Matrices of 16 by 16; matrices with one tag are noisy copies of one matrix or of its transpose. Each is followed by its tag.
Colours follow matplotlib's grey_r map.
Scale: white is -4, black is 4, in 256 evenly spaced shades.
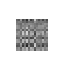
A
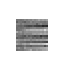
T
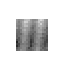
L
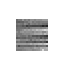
T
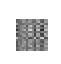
A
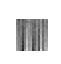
T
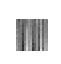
T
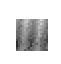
L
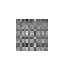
A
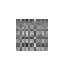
A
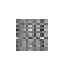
A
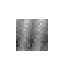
L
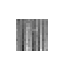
T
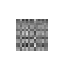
A
